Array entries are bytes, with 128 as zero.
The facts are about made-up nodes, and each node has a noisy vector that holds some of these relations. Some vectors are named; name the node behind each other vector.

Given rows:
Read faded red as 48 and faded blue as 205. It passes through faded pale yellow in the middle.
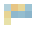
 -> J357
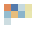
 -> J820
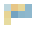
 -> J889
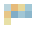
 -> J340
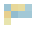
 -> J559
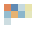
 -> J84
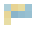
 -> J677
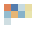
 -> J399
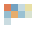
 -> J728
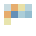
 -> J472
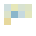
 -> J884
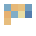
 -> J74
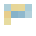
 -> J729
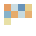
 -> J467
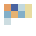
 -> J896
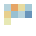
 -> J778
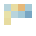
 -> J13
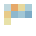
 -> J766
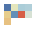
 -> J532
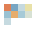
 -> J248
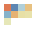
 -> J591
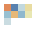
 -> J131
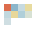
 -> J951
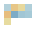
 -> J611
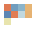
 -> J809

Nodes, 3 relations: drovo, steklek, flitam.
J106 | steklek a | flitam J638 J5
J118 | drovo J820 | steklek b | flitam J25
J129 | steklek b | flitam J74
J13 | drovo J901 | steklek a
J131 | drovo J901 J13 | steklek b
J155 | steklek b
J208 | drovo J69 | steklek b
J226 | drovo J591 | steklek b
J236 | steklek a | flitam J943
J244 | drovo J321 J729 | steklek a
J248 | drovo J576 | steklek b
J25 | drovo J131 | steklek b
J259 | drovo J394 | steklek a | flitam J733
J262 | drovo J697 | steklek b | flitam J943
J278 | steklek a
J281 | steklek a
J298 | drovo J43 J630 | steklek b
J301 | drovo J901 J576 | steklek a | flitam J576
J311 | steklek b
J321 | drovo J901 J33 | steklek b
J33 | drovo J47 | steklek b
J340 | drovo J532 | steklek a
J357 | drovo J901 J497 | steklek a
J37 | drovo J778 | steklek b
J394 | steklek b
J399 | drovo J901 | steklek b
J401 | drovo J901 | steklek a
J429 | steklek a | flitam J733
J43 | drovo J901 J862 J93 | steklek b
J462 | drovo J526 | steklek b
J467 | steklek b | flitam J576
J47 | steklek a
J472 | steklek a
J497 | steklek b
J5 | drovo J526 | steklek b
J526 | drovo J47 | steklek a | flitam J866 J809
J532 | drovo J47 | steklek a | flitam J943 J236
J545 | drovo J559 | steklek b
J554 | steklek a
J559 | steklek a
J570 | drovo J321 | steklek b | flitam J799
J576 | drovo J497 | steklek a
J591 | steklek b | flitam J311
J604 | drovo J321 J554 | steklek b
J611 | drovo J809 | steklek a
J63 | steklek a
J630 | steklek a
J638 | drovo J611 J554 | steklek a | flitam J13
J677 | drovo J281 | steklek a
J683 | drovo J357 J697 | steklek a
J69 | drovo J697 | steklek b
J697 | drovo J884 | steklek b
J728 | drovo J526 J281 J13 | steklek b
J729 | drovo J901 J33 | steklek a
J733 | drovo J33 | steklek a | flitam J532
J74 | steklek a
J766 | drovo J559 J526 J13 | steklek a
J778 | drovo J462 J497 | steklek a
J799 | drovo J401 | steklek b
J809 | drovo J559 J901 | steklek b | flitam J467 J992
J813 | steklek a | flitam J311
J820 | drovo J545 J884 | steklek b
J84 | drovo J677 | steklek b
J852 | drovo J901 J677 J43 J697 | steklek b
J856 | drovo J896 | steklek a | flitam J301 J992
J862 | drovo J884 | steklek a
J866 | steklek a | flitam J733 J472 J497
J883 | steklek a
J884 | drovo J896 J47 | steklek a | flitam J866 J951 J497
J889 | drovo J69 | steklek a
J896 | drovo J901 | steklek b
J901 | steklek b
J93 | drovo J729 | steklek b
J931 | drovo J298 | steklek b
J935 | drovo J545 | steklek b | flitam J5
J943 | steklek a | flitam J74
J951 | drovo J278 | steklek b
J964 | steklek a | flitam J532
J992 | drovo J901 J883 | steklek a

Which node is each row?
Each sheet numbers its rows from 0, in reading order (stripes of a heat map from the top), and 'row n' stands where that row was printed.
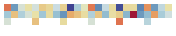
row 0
J311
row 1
J106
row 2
J262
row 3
J604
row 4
J943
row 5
J462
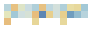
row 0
J856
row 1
J964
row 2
J630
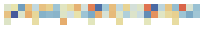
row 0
J733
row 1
J683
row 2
J638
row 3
J570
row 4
J526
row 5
J935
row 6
J576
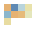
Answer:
J129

